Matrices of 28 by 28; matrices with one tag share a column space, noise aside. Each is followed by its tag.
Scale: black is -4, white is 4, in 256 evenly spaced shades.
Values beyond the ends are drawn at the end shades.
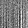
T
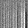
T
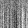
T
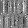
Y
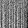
T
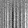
T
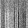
T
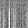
T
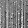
T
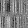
Y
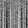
T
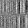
Y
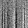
T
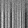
T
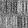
Y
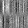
Y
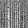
T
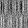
Y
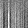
T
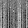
T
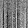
T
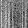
T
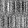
Y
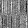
Y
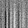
T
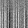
T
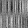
Y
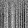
T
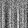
T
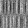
Y
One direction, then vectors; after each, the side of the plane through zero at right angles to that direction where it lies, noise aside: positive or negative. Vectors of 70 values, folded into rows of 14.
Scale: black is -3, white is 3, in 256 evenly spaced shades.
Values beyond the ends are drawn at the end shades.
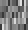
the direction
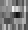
positive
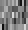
negative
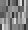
positive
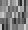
negative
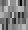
negative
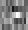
negative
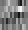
negative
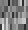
positive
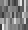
positive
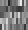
positive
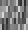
negative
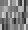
negative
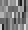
negative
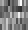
positive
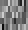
negative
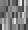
positive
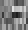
positive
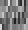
negative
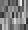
positive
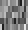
negative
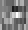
negative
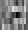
positive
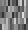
positive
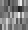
positive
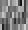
negative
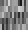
negative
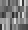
positive
